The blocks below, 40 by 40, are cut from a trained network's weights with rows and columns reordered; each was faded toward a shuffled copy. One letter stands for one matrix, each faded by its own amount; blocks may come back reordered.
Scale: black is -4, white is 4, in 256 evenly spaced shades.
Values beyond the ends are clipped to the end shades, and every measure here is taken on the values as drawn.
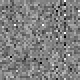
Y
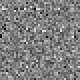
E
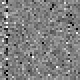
Y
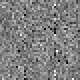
Y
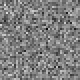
E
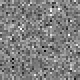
Y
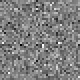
Y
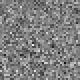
E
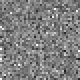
Y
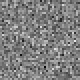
E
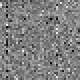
Y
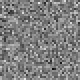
E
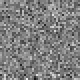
E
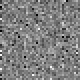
Y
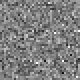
E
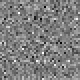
E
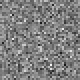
E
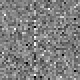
Y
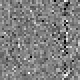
Y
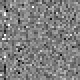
Y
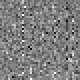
Y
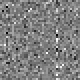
Y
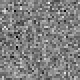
E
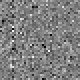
Y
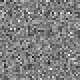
E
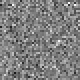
E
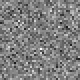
E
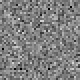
E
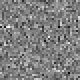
E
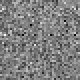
E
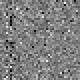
Y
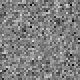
E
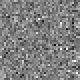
Y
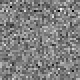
E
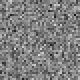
E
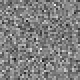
E
